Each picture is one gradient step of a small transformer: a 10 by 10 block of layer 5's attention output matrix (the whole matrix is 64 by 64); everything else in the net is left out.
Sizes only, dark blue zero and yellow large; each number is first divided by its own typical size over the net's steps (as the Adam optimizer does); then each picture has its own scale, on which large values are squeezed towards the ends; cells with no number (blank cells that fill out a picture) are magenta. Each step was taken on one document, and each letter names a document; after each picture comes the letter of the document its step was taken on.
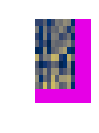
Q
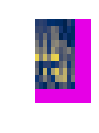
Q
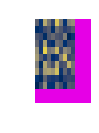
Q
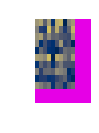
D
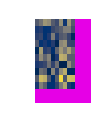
D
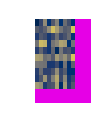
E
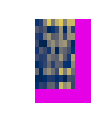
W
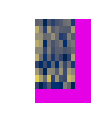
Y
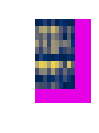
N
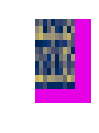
Y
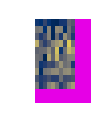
E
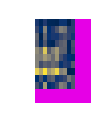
Q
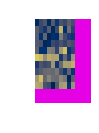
D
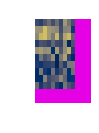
Y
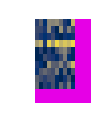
W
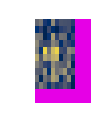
Q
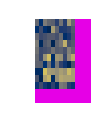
D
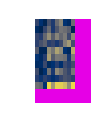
E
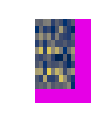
D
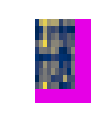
N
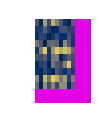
Q
